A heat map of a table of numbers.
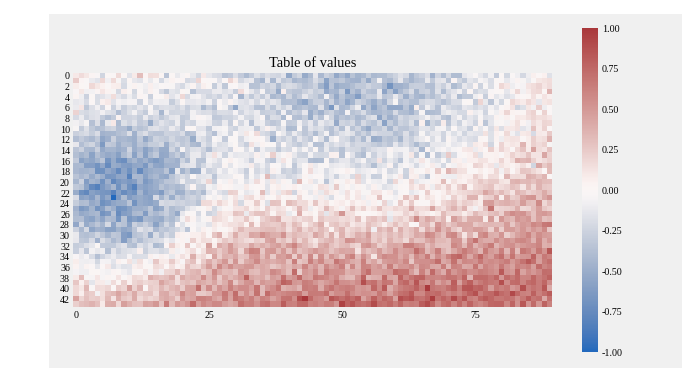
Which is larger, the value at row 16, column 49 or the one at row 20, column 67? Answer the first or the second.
the second
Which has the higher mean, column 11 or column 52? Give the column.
52
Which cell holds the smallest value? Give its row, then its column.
23, 7
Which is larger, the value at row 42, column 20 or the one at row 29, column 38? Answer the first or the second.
the first
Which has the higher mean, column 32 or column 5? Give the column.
32
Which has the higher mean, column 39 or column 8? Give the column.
39
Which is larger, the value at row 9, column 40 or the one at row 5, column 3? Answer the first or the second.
the second
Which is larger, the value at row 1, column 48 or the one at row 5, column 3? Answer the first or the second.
the second
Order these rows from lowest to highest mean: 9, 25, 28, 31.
9, 25, 28, 31
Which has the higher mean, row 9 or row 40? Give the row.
40
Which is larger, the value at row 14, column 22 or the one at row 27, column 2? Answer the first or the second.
the first
